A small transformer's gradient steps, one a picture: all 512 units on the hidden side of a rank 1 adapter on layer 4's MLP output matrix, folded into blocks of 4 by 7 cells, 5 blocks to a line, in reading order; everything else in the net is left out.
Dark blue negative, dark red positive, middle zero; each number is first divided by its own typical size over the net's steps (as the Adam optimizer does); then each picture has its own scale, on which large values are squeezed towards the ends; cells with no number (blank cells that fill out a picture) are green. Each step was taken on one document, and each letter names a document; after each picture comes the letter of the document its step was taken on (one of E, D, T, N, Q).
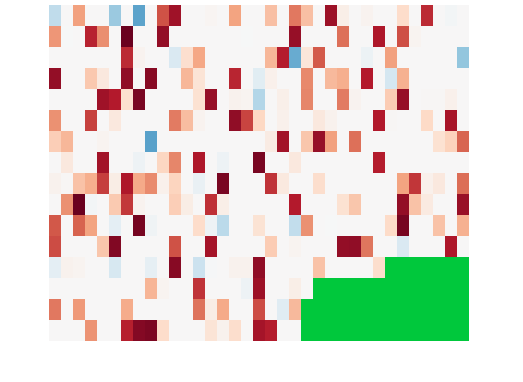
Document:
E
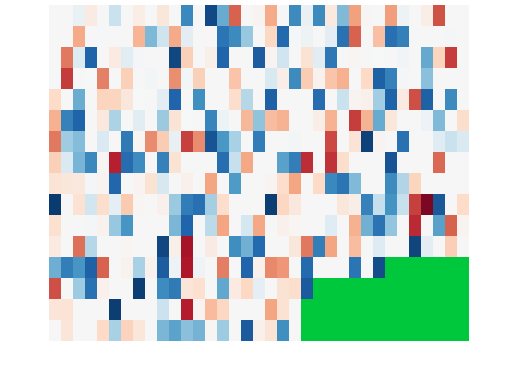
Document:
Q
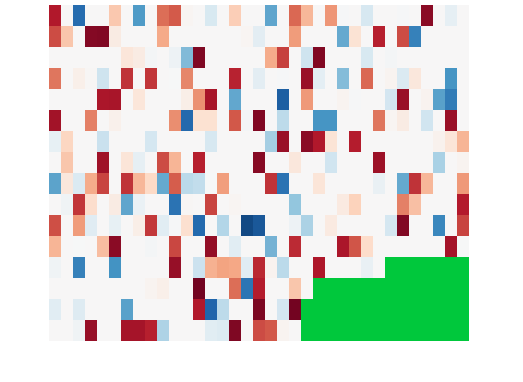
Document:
E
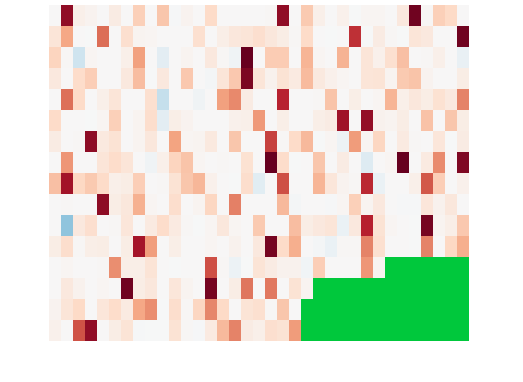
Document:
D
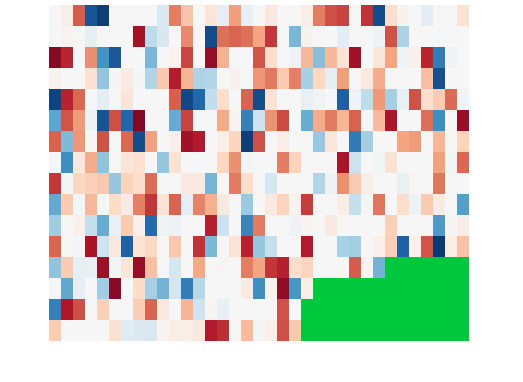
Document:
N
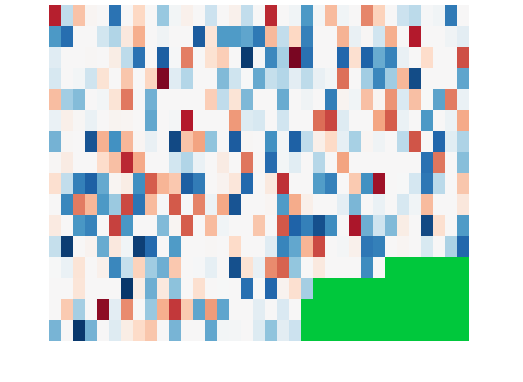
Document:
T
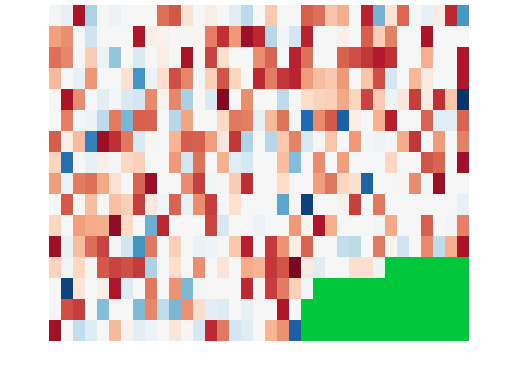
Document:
N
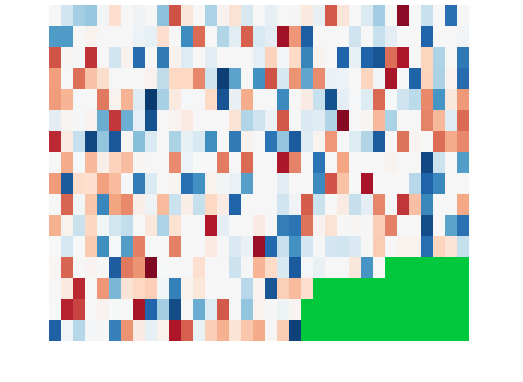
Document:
T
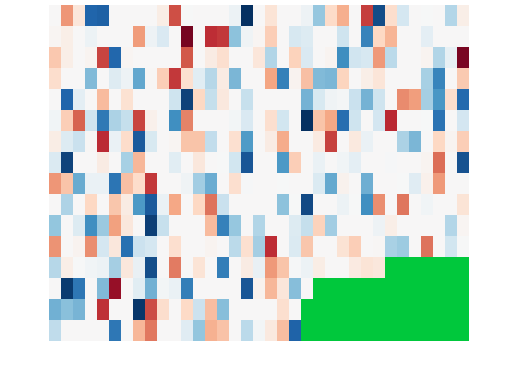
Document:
N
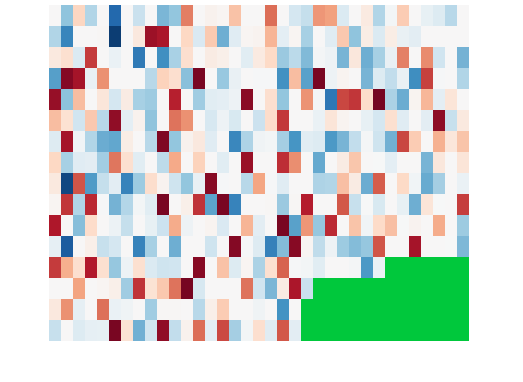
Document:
T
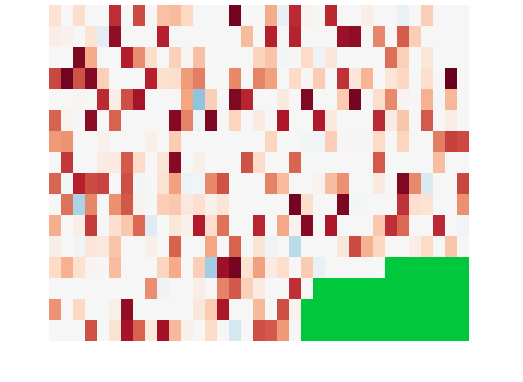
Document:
E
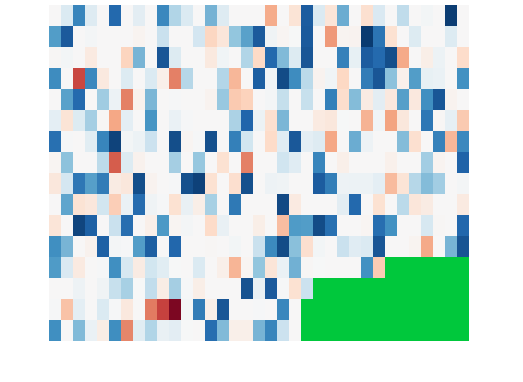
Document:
T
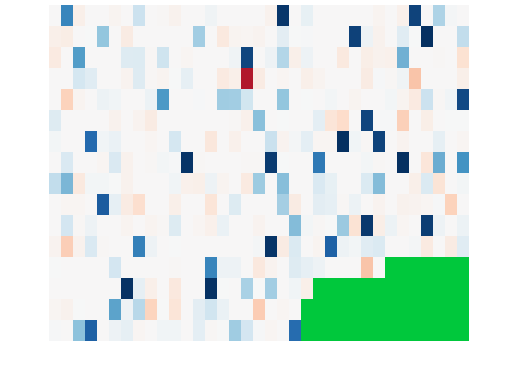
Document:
D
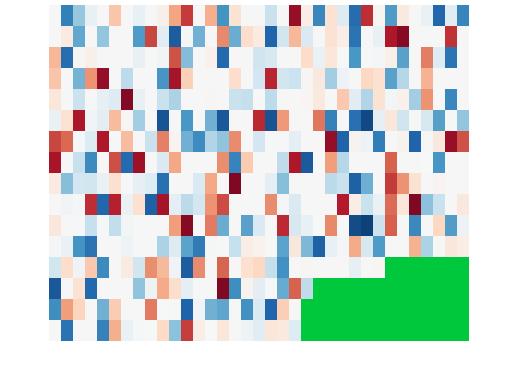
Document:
Q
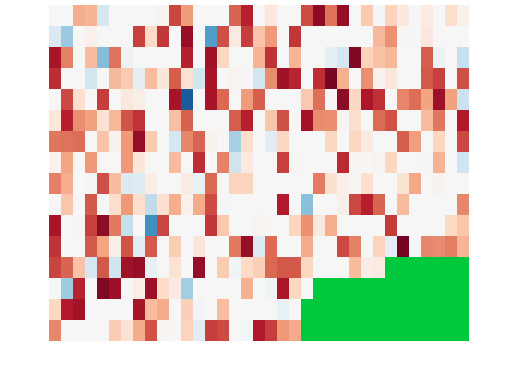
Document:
N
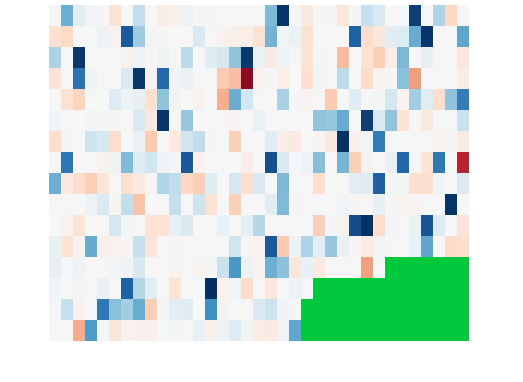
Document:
D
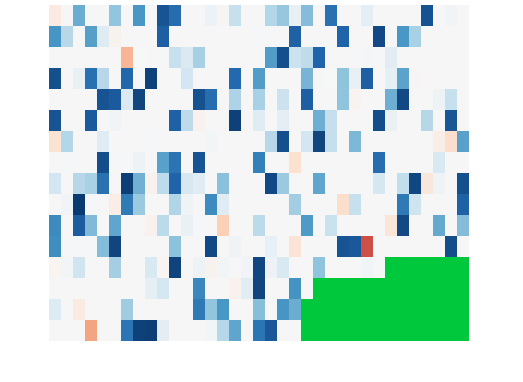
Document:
E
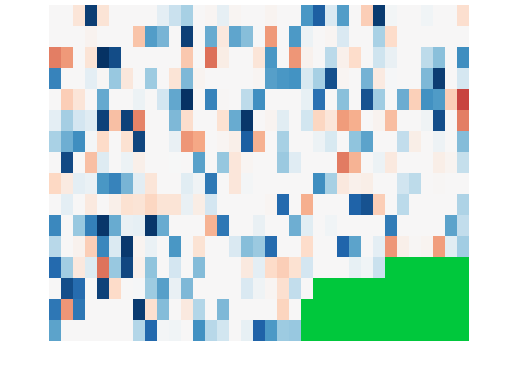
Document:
N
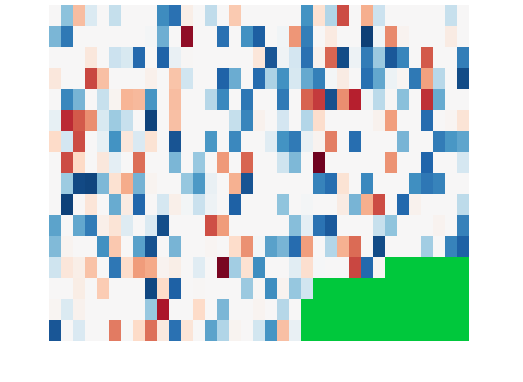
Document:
T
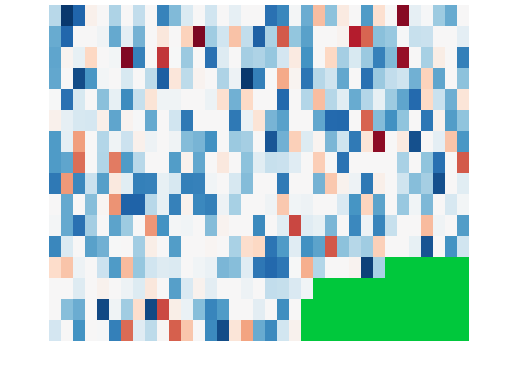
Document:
T
